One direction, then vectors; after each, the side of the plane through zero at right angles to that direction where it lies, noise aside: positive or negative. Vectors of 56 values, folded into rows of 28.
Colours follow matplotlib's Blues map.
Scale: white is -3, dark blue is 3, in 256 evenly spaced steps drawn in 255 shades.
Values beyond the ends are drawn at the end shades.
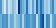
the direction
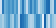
negative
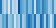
positive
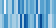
positive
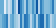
positive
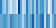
positive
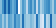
negative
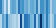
positive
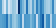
positive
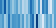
negative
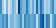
positive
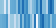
positive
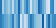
positive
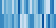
positive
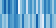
negative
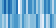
negative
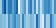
negative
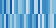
negative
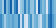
negative
